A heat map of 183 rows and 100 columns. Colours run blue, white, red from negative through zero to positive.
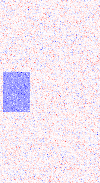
There are no regular stripes. The ninth with the lowest average is the middle left. An odd patch, lower than its surroundings, sits in the middle left. Overall the values sit about 50% of the way up the scale.
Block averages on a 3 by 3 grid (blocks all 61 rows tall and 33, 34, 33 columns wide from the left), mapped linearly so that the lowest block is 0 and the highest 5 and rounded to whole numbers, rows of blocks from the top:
555
055
555
